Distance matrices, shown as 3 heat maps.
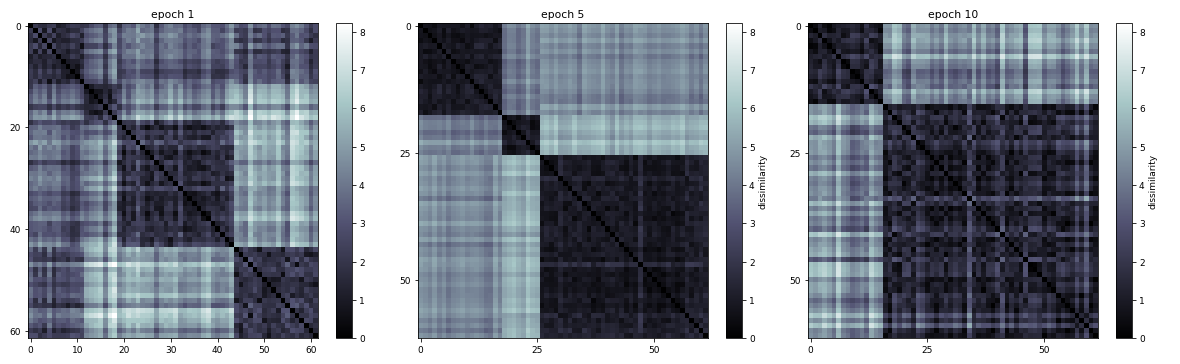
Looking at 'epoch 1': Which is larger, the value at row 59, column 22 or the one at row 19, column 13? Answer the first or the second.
the first
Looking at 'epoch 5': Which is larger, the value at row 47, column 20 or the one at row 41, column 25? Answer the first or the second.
the first
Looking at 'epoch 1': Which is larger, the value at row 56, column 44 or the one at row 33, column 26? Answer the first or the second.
the first
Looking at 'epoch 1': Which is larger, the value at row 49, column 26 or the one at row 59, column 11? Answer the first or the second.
the first
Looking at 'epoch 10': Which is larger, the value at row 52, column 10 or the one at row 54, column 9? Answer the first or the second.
the first
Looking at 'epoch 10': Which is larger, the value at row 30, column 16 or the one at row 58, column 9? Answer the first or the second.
the second
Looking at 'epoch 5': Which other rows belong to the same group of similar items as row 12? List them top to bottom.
0, 1, 2, 3, 4, 5, 6, 7, 8, 9, 10, 11, 13, 14, 15, 16, 17
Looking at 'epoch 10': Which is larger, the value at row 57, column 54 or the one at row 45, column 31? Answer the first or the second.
the first
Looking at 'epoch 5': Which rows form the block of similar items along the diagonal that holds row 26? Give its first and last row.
26 to 61
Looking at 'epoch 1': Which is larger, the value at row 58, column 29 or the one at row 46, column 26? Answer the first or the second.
the first
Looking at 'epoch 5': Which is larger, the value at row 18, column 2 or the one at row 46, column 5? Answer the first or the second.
the second
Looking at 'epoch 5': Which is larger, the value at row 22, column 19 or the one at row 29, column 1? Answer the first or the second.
the second
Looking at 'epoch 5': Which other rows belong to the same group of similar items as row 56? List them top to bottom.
26, 27, 28, 29, 30, 31, 32, 33, 34, 35, 36, 37, 38, 39, 40, 41, 42, 43, 44, 45, 46, 47, 48, 49, 50, 51, 52, 53, 54, 55, 57, 58, 59, 60, 61
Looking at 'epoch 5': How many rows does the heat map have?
62
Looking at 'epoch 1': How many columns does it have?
62
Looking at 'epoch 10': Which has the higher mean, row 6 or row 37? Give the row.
6
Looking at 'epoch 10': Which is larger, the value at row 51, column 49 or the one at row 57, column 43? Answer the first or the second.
the second
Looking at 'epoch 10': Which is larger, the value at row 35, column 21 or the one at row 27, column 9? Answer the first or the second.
the second
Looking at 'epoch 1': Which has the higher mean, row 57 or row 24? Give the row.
57
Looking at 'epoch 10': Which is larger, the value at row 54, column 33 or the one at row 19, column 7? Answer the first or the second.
the second
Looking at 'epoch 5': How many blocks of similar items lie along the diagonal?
3
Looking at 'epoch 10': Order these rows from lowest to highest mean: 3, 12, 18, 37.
37, 18, 12, 3
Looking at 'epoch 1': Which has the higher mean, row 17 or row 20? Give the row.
17
